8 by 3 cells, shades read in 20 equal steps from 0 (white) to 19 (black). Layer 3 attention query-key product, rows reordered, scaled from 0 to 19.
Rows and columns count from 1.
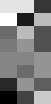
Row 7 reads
16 8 12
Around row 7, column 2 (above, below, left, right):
11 14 16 12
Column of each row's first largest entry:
3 2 3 3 1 2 1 1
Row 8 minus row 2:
19 -3 -1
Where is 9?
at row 5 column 1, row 5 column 2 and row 6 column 1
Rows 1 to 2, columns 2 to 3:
2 15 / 17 5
